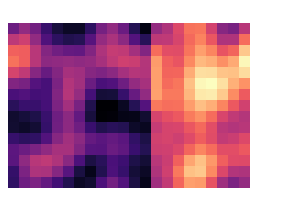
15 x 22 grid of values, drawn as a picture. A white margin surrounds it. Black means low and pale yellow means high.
Seam: vertical, 60% of the way across, the right part higher. Grain: blotchy. Calmest part: middle left.
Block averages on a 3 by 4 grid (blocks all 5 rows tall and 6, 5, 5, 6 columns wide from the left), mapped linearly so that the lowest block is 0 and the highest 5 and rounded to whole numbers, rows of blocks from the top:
2 2 3 5
1 0 3 5
1 0 2 4
